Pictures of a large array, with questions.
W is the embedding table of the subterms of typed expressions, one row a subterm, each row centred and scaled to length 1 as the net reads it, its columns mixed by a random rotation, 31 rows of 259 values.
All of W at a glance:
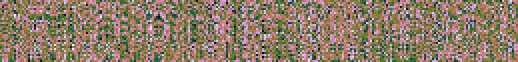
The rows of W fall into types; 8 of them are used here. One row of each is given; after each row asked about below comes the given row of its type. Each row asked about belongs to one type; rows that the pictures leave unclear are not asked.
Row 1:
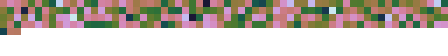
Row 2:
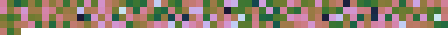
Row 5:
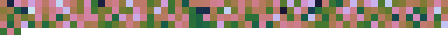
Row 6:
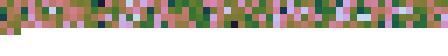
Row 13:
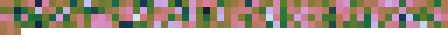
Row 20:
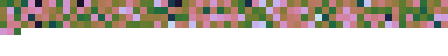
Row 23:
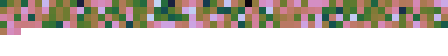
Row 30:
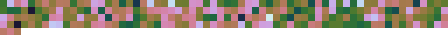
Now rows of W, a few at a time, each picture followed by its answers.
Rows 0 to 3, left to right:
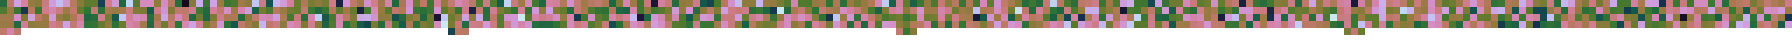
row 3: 5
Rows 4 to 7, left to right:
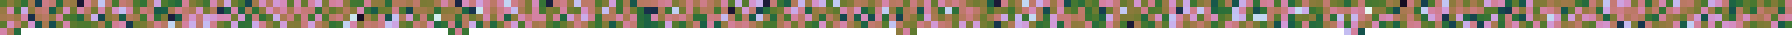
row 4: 20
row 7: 20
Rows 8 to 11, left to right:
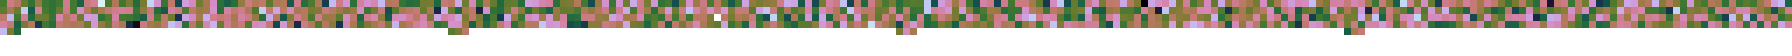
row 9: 13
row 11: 1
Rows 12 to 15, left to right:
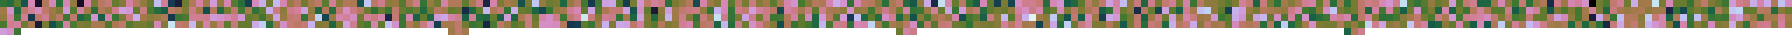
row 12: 20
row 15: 23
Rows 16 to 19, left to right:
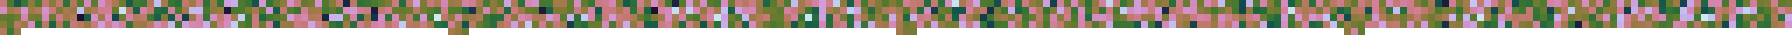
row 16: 2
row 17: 13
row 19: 6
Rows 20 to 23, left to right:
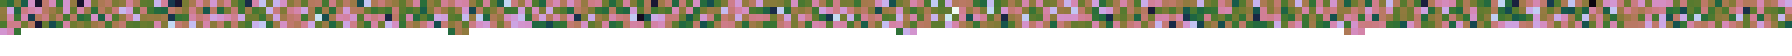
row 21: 1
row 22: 30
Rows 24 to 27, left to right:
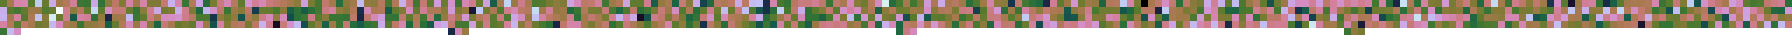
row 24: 30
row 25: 1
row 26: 23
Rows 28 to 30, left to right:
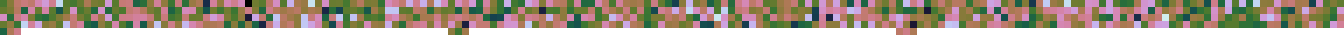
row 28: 23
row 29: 13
